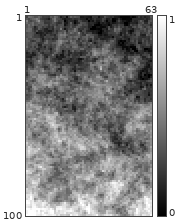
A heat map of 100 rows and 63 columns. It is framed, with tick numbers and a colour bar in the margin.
The ninth with the lowest average is the top right. There is an overall slope up to the bottom. The texture is blotchy.
